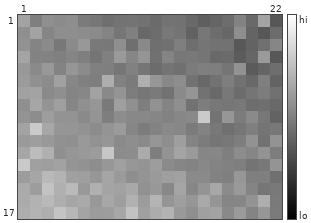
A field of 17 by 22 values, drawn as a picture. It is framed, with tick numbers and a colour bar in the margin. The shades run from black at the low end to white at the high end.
Stripes: none. Ninth with the lowest average: top right. Mirror symmetry: none. Ninth with the highest average: bottom left. Slope: up to the bottom left. Roughest part: top right.
